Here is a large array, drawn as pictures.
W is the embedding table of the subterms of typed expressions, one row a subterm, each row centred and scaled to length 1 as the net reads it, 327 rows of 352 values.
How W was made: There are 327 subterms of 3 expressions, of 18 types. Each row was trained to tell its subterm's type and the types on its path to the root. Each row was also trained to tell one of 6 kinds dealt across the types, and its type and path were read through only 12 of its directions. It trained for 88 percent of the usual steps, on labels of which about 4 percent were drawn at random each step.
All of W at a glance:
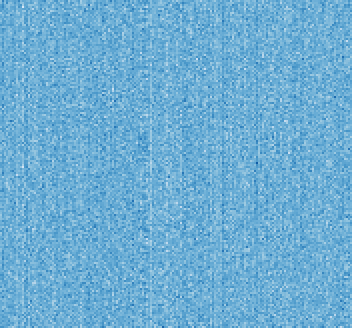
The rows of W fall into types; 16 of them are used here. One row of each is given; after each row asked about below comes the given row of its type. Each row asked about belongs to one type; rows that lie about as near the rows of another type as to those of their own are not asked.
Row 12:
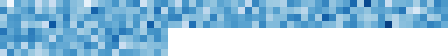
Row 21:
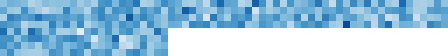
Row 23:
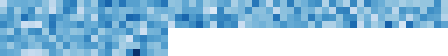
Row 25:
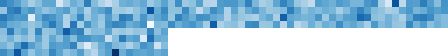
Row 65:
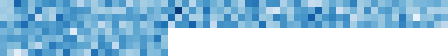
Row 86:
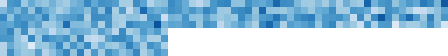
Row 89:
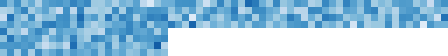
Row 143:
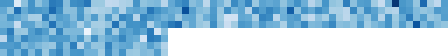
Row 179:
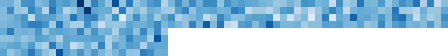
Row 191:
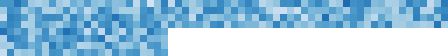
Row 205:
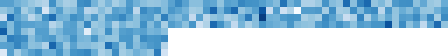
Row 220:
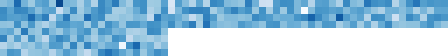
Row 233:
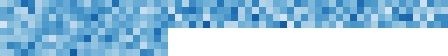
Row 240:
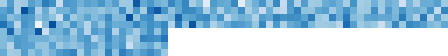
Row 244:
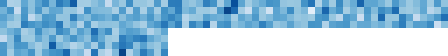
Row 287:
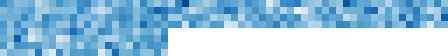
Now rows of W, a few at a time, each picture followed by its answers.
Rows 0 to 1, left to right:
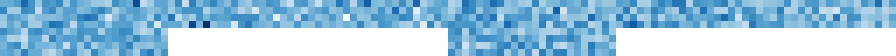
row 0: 143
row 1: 179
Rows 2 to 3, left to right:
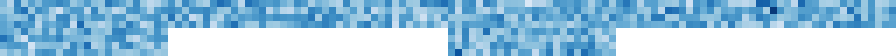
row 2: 89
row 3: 244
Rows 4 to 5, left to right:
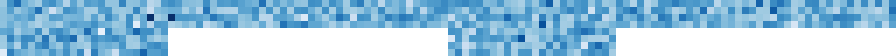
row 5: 179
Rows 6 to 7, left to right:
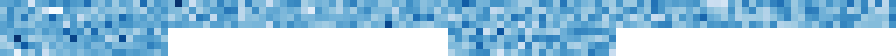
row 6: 23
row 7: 179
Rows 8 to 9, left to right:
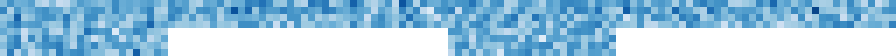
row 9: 143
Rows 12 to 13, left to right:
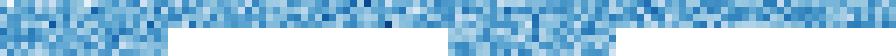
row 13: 233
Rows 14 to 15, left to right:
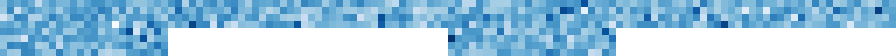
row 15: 21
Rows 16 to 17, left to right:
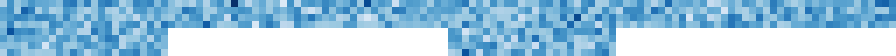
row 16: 220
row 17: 89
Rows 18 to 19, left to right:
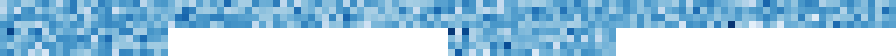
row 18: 25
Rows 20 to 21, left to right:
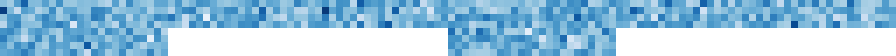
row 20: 12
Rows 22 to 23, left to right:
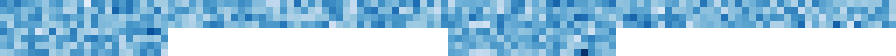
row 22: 179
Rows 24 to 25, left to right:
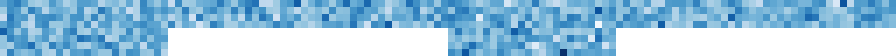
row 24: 191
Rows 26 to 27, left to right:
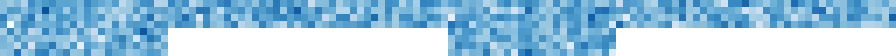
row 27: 287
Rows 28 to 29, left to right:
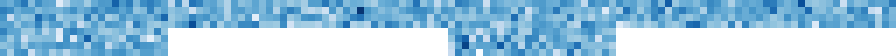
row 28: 25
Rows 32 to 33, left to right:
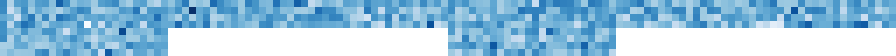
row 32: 287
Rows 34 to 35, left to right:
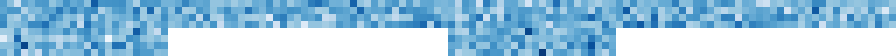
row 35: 65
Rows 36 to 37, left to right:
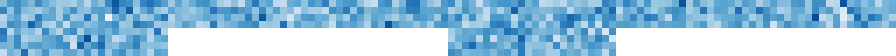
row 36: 12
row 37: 23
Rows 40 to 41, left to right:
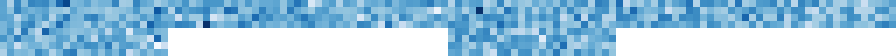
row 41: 179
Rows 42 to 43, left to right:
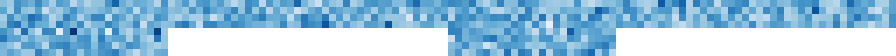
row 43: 179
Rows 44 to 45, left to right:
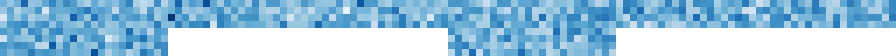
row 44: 65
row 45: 89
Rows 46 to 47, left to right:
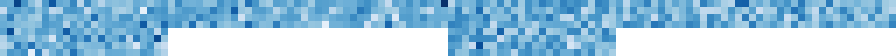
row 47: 179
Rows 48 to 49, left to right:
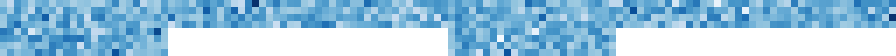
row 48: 12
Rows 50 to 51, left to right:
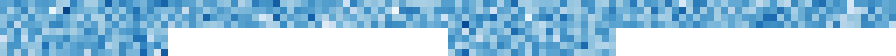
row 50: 143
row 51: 12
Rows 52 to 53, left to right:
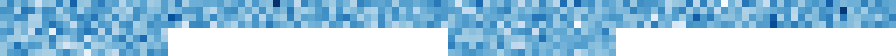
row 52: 220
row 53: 12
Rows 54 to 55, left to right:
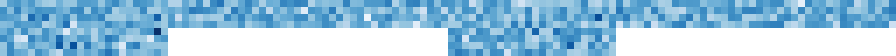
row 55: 205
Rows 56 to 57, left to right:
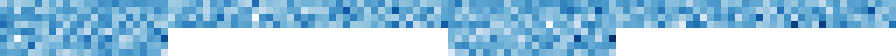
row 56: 25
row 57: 240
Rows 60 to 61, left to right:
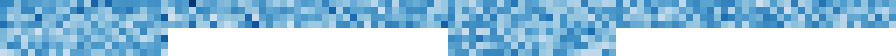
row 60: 240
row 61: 205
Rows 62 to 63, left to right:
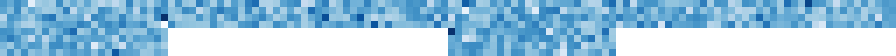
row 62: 12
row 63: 12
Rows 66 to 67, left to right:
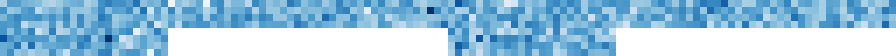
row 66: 21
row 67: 21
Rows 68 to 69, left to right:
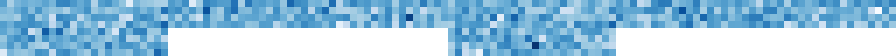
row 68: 287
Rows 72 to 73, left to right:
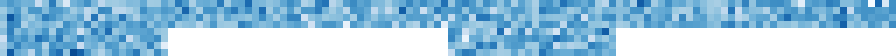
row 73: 25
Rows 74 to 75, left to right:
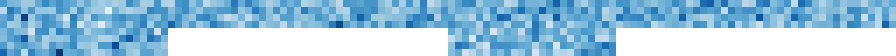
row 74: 244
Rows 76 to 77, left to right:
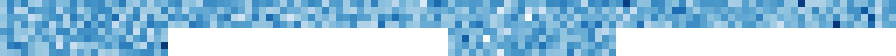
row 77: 143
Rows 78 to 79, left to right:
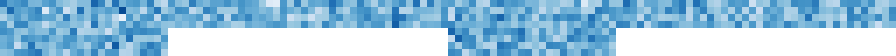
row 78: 179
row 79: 244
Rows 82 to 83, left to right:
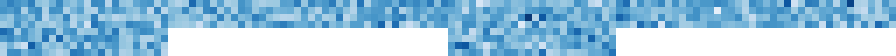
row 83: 205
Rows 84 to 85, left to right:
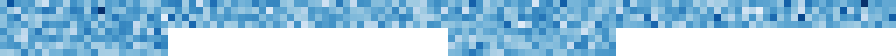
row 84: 89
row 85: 220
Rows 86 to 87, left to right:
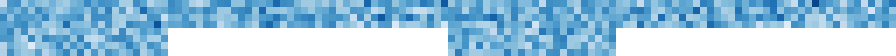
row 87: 220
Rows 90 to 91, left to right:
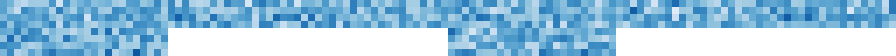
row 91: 25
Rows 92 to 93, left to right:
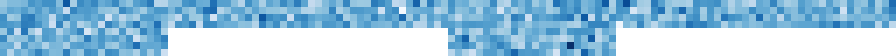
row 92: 240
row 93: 205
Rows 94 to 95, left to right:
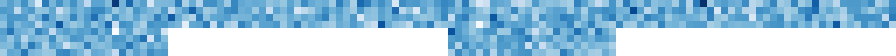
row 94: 220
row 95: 12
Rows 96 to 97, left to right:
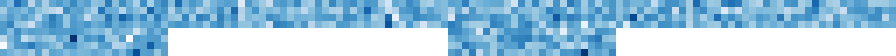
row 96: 23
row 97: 25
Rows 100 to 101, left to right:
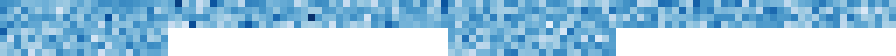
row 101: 287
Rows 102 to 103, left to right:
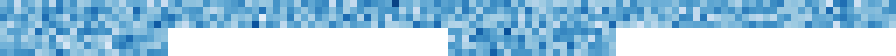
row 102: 220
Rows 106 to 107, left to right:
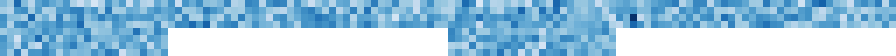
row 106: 65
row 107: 191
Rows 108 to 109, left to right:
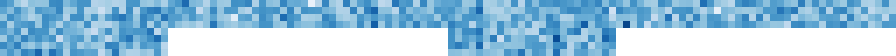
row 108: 205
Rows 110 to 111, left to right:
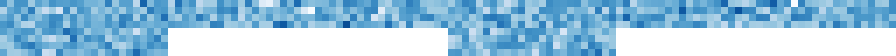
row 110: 23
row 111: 25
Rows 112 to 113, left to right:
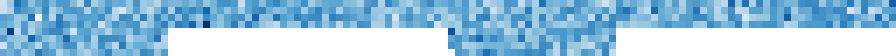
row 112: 233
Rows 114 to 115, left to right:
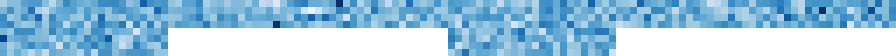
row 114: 23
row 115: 191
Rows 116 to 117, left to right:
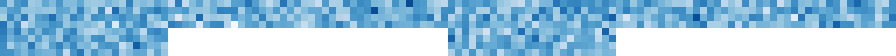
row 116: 244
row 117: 12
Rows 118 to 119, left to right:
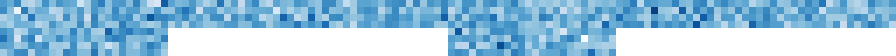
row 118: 89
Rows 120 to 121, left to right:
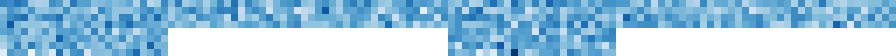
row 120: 220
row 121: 25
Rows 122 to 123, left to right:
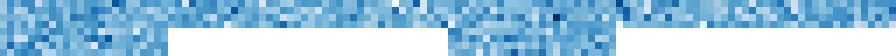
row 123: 86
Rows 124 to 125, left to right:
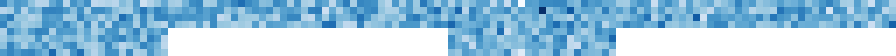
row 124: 233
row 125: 240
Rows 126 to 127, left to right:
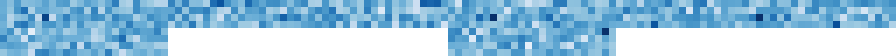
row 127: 12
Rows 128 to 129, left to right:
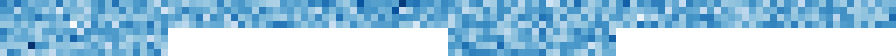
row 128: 220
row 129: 205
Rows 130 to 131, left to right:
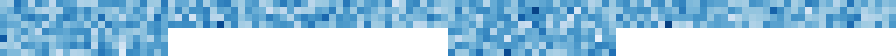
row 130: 23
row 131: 179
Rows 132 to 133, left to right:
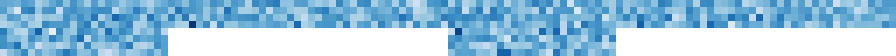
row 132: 89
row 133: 86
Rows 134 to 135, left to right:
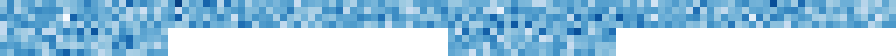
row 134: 86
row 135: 65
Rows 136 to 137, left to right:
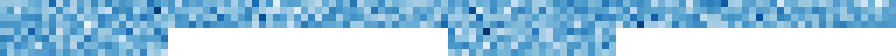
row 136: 65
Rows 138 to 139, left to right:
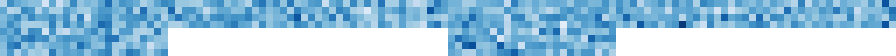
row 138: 21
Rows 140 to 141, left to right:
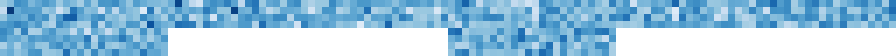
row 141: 191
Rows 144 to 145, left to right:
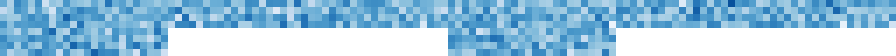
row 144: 65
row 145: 205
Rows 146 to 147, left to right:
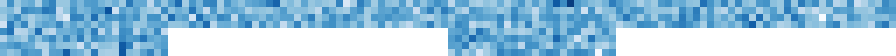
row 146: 86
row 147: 21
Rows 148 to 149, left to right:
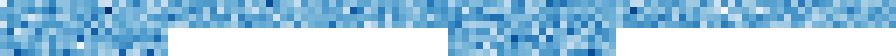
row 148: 86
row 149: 25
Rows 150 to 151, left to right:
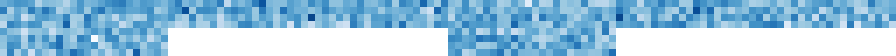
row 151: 205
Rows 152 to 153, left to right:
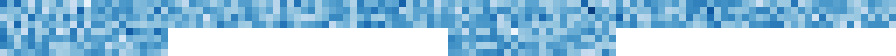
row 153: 205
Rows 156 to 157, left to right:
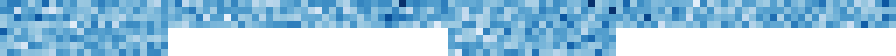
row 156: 220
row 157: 89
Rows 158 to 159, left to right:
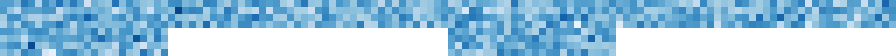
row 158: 143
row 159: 12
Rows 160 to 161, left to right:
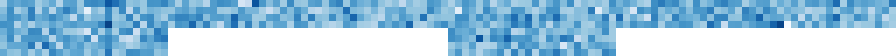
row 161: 21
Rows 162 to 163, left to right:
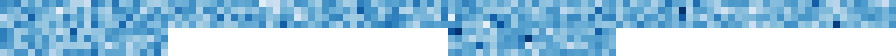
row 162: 89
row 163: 25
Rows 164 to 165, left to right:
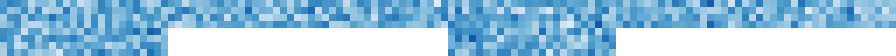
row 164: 21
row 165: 179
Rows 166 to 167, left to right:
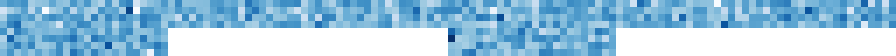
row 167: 25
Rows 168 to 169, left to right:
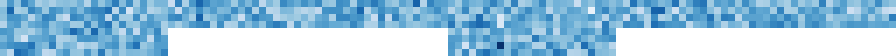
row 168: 191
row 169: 65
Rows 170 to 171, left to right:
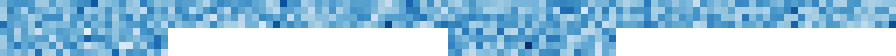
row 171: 21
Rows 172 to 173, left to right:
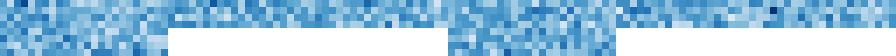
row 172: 244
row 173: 179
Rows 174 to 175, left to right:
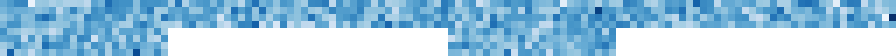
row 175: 287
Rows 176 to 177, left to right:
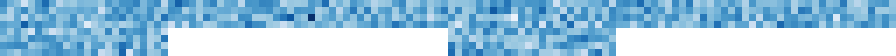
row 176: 205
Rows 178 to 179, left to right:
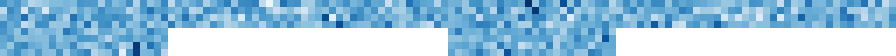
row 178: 191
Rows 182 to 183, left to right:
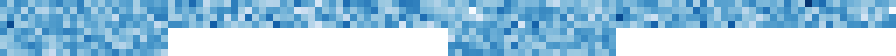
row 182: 23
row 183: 65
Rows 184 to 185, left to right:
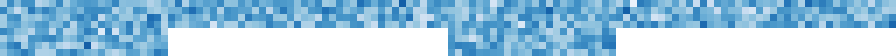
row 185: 65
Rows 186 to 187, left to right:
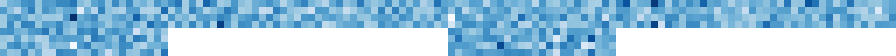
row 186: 143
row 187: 205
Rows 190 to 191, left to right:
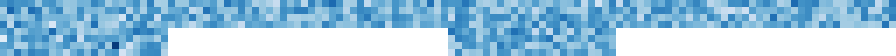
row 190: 179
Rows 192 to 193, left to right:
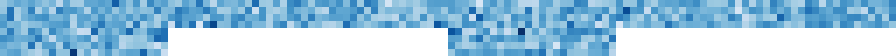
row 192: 233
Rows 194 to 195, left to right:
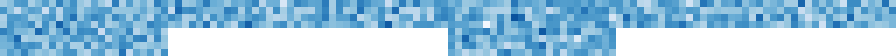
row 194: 12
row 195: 287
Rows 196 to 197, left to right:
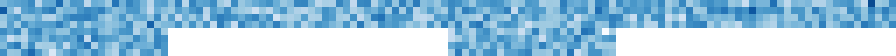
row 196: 143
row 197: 143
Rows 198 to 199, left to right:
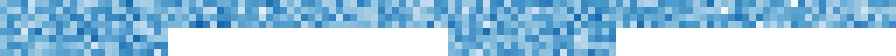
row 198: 21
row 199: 240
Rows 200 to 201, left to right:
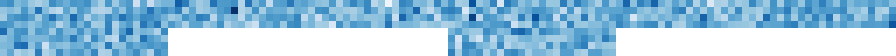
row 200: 287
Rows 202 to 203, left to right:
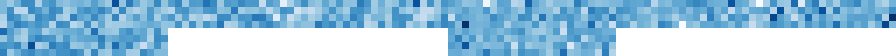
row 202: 179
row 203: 205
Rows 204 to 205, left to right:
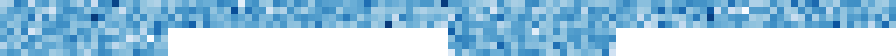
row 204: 233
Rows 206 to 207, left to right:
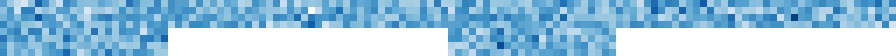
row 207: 191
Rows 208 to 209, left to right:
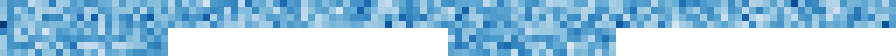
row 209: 179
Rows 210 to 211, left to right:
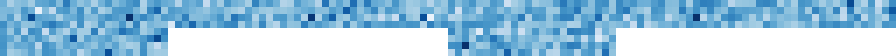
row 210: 65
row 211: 205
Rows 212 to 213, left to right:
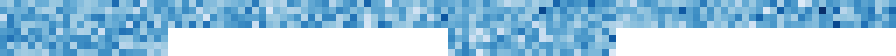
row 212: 12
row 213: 12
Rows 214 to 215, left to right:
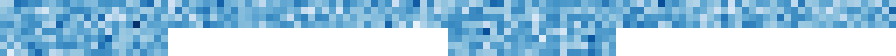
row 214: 23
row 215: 25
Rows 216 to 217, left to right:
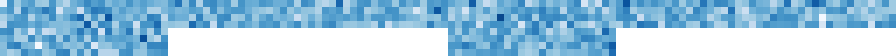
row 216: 86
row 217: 65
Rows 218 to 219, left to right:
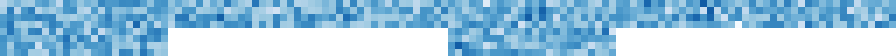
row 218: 25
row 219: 205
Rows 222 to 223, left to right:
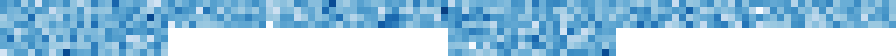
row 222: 89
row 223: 220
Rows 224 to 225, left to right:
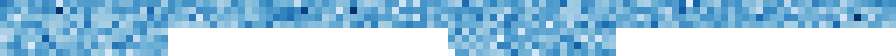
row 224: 240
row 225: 220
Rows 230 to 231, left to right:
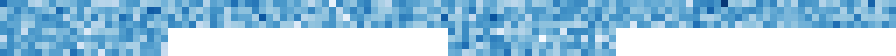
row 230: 179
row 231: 205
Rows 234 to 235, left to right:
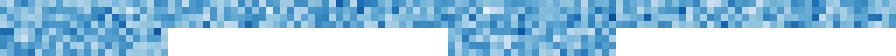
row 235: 23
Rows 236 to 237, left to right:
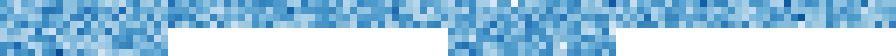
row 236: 205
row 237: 21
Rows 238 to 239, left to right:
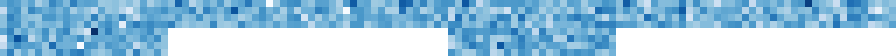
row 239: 23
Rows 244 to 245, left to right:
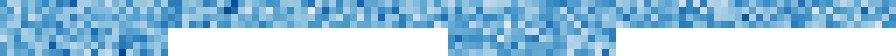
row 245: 191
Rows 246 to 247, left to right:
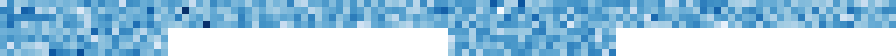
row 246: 86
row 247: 143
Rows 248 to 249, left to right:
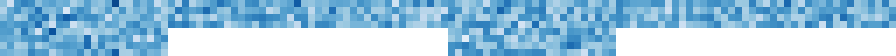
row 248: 179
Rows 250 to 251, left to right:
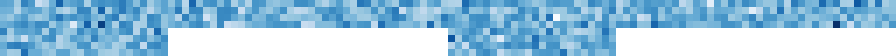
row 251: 23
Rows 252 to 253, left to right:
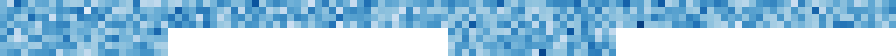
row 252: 233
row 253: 143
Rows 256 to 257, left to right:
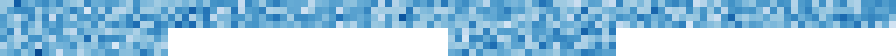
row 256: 233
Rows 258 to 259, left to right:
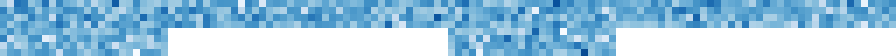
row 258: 233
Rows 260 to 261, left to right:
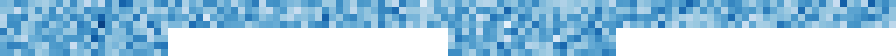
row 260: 21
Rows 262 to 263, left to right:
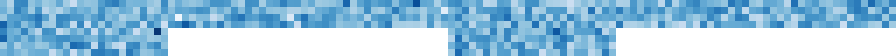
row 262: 21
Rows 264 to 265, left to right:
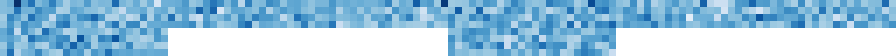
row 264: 143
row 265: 23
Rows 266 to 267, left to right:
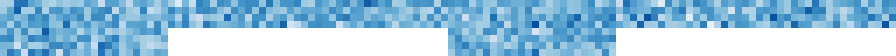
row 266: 191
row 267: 89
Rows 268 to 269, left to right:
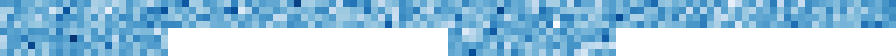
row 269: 12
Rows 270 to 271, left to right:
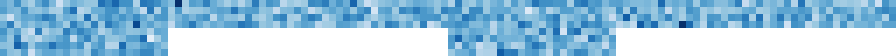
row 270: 25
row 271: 86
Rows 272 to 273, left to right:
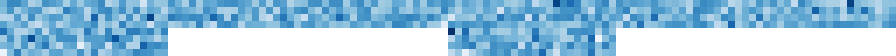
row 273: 65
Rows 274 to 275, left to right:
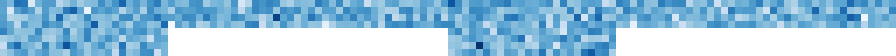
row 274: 233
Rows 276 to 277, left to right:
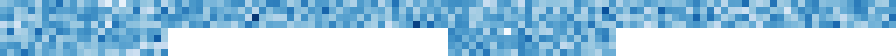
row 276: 233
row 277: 12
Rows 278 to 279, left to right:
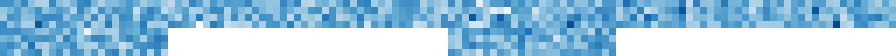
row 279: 23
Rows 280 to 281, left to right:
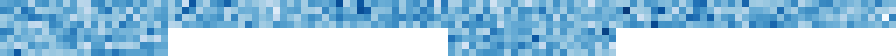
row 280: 25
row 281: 65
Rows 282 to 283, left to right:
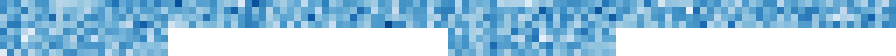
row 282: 12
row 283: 12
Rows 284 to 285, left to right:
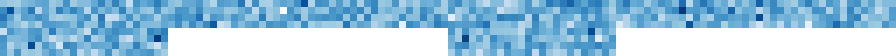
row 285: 287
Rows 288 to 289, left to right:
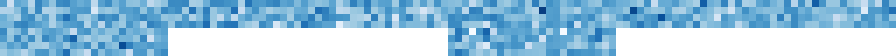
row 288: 287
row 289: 25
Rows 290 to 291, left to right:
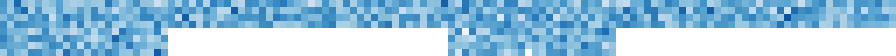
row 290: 205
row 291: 233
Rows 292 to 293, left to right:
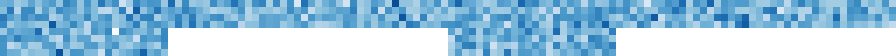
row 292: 240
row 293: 287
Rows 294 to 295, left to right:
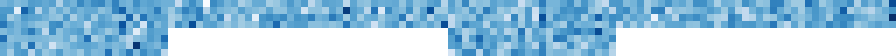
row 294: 240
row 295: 89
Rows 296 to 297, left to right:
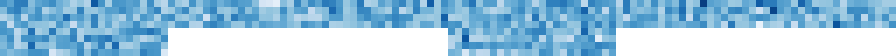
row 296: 179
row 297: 23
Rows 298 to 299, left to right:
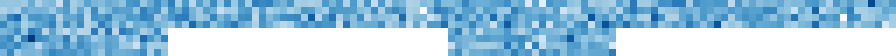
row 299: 143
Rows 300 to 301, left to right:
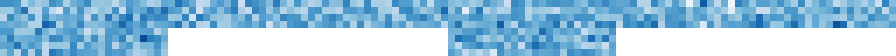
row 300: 89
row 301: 23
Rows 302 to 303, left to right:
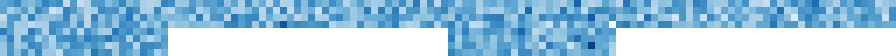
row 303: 244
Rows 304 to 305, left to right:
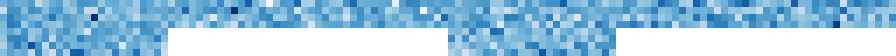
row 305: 287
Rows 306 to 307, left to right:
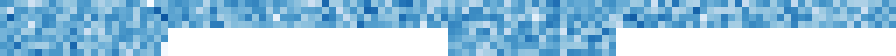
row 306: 205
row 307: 25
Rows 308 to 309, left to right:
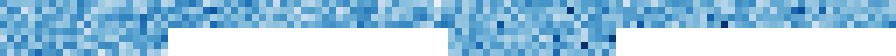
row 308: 65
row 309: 240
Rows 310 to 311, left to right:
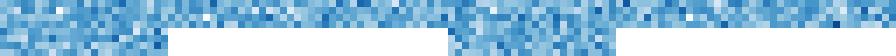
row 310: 89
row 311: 191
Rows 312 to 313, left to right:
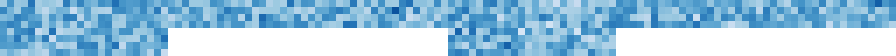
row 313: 244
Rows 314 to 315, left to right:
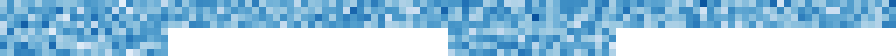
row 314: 86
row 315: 179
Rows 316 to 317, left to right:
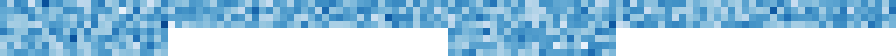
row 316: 233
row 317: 25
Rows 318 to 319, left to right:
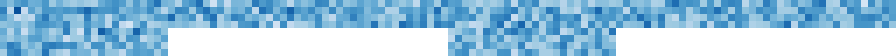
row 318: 233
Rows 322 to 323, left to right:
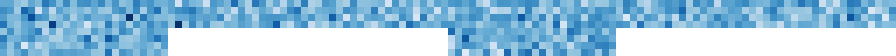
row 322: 240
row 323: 287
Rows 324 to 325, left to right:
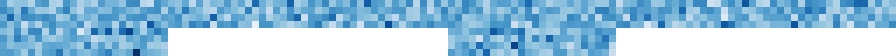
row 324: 244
